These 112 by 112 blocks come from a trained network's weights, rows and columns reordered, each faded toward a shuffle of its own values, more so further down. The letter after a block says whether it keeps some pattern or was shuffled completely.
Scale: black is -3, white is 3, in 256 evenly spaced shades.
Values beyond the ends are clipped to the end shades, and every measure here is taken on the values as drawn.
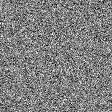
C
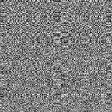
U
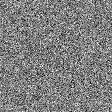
C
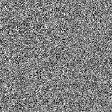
U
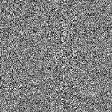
U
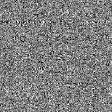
U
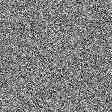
C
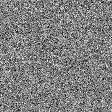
C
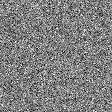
C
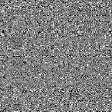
U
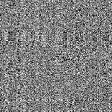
U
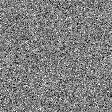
C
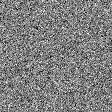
C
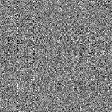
U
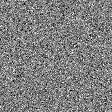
C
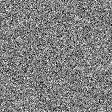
C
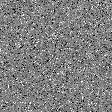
C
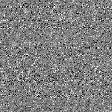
U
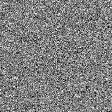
U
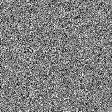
U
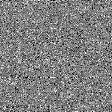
U
